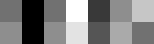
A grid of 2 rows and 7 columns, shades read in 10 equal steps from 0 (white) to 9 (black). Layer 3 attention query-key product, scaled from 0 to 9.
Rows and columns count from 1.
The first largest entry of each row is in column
2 2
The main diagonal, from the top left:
5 9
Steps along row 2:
up down down up down up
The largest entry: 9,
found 2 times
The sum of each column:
9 18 9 1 13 7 7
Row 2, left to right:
4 9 4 1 6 3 5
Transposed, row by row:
5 4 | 9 9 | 5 4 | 0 1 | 7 6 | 4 3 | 2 5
